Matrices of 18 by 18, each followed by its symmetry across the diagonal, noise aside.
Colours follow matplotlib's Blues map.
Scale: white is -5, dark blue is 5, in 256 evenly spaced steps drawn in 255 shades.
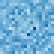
symmetric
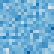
symmetric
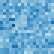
neither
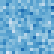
antisymmetric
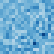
symmetric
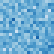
neither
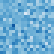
antisymmetric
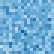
neither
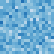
symmetric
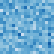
neither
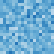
antisymmetric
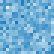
symmetric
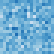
antisymmetric
